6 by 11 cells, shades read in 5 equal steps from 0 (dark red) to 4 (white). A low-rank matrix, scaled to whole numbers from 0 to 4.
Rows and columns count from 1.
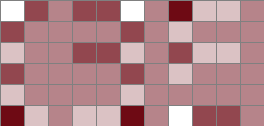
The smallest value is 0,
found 3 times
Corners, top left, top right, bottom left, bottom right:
4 2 0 2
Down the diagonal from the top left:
4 2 2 2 2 0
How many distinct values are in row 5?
2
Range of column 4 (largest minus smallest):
2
